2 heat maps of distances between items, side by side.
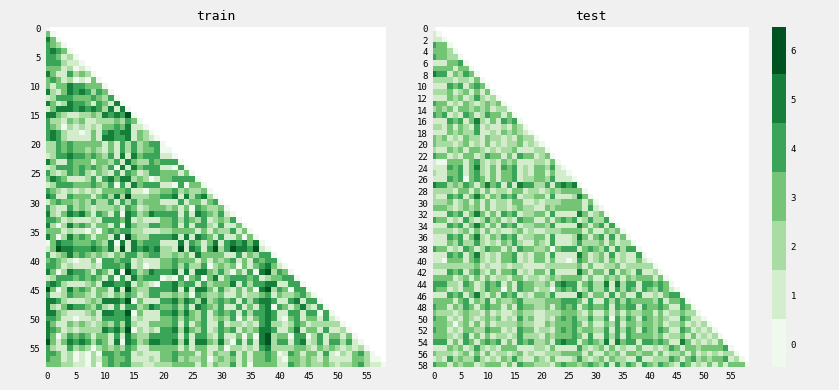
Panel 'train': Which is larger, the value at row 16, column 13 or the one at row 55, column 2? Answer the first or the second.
the first
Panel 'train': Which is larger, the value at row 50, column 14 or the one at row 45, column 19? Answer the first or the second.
the first
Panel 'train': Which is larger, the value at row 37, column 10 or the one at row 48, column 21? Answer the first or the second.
the second
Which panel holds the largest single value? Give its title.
train
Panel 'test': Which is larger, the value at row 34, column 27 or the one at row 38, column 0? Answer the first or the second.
the first
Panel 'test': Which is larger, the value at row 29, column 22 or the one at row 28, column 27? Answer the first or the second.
the first
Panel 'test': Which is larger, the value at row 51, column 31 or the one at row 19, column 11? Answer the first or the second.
the second
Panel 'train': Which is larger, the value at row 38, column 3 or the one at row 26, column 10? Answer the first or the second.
the first
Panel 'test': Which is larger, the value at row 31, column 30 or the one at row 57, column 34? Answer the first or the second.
the second
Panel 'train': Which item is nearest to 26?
18
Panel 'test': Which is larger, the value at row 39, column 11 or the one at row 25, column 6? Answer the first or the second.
the first
